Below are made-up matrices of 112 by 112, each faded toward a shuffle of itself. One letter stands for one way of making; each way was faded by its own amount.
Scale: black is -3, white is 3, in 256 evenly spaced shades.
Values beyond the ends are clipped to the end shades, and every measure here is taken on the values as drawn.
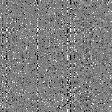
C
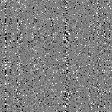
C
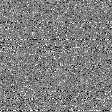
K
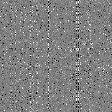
C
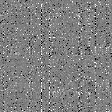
C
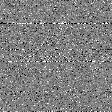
K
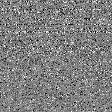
K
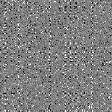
C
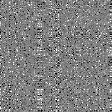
C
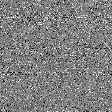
K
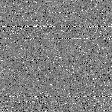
K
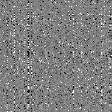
C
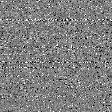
K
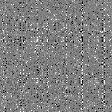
C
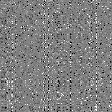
C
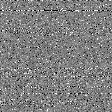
K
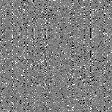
C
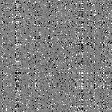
C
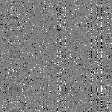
C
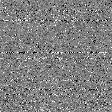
K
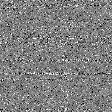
K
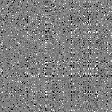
C
